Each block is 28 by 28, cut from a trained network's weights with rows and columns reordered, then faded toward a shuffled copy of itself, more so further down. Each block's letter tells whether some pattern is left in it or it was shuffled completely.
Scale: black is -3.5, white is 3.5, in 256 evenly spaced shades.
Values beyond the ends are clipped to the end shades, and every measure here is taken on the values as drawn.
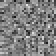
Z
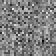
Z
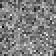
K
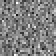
Z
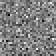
K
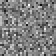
K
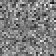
Z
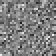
Z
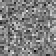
K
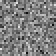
K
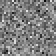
K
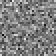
K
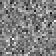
K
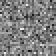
K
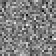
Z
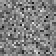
K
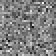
K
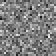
K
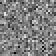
Z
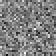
K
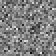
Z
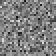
K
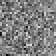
Z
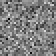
K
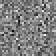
Z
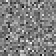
Z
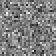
K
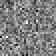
Z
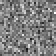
K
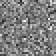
Z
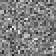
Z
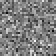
K
